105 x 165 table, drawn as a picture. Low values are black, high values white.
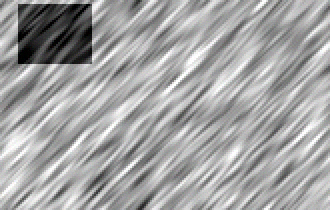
Mirror symmetry: none. Odd patch: lower, in the top left. Ninth with the lowest average: top left. Histogram: skewed, a long tail of low values.
